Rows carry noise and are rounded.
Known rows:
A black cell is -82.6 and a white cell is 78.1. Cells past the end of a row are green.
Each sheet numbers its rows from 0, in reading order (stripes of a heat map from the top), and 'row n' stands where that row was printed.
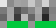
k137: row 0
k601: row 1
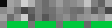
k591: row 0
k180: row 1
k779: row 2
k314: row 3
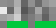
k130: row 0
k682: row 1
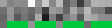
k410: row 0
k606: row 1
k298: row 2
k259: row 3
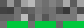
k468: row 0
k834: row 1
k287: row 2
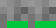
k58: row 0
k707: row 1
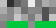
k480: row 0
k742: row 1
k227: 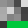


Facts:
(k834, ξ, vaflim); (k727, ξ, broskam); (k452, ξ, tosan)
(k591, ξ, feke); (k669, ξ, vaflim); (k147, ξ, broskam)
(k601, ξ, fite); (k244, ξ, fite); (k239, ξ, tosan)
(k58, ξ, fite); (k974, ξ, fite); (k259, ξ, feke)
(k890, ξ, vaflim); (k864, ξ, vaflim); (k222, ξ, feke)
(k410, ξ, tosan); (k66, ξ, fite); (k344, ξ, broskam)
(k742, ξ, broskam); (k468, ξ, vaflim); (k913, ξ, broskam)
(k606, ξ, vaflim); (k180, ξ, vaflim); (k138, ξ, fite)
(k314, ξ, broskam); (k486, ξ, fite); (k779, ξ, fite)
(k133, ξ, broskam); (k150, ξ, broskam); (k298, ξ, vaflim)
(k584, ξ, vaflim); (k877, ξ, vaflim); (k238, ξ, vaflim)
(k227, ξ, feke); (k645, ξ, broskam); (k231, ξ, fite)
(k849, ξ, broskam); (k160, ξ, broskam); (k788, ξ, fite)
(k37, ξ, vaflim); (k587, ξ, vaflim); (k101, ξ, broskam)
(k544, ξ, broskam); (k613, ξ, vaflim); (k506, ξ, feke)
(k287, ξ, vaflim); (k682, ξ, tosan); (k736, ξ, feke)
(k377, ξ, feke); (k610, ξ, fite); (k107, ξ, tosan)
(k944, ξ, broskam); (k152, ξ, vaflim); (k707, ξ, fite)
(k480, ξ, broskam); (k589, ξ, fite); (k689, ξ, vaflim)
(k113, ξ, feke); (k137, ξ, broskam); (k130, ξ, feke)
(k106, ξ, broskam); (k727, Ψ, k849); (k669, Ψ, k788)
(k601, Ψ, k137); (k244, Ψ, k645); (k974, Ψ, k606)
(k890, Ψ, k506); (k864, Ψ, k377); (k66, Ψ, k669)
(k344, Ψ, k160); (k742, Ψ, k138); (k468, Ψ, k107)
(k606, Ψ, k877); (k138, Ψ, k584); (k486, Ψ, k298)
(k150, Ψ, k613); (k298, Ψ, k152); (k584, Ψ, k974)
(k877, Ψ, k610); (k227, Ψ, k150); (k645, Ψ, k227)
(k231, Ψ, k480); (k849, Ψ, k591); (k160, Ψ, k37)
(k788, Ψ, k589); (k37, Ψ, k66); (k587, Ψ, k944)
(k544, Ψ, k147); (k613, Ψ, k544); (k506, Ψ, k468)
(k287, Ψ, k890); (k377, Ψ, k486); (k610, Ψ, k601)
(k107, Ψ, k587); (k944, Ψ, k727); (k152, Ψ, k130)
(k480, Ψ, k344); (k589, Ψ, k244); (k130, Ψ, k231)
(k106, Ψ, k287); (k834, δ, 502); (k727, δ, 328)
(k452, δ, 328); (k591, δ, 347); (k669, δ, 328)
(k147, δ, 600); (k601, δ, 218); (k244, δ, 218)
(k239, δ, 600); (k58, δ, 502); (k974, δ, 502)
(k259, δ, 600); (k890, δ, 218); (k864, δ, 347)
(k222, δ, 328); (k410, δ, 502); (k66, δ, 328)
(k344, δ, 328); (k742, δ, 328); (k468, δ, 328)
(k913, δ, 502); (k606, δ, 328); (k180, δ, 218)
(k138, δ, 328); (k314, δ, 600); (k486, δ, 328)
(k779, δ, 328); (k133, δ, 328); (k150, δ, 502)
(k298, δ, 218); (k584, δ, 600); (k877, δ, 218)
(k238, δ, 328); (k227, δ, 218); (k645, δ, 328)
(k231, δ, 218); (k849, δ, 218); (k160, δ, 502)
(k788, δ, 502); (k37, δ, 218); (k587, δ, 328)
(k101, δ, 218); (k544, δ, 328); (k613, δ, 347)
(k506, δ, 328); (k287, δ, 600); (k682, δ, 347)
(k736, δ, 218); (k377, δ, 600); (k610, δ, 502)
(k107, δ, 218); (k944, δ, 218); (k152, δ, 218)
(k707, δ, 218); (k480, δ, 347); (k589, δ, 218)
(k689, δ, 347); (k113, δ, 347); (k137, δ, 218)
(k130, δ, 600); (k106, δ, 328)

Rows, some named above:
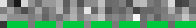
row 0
k544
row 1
k682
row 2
k486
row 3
k377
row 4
k106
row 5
k238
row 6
k344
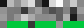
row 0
k506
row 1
k544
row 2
k606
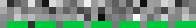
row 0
k480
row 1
k147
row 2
k314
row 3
k877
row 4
k727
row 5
k591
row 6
k480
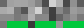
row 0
k736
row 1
k227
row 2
k864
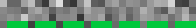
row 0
k133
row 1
k788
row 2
k669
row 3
k66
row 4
k452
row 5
k222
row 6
k160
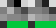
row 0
k150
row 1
k147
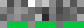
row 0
k864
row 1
k584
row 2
k890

